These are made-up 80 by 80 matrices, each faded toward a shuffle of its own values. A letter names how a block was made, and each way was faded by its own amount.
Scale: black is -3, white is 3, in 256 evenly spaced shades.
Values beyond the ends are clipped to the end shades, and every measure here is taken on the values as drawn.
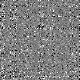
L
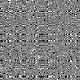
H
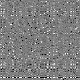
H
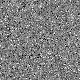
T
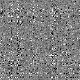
L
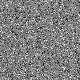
T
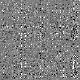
L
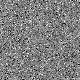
T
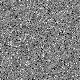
T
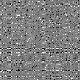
H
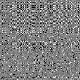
H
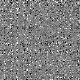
L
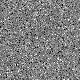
T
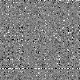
L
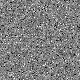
T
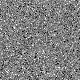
T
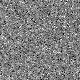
T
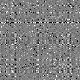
H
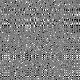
H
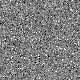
T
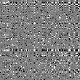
H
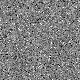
T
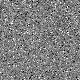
T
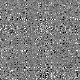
L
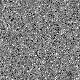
T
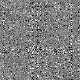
L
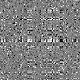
H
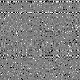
H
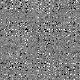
L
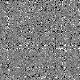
L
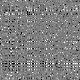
H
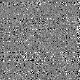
L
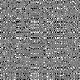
H
